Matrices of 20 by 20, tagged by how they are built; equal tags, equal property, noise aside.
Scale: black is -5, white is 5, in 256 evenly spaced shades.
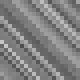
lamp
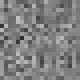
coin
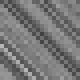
lamp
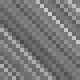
lamp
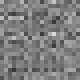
coin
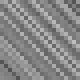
lamp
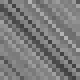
lamp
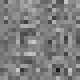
coin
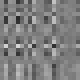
coin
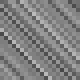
lamp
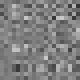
coin
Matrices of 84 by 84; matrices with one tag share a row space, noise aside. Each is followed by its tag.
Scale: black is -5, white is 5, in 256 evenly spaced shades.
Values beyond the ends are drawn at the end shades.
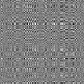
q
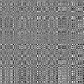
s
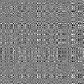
s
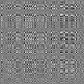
q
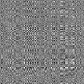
q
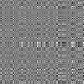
s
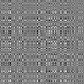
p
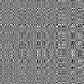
s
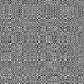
p
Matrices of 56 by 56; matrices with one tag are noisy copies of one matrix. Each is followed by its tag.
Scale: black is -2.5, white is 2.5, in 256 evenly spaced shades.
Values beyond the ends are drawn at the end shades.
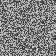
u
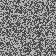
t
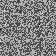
t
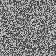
u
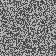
u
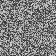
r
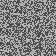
t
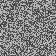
r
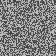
u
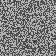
u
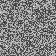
r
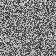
t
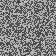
t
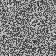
u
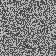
u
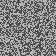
t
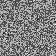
r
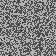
t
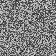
r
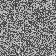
r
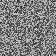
t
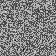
r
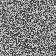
u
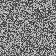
r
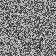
t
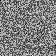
u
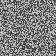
u
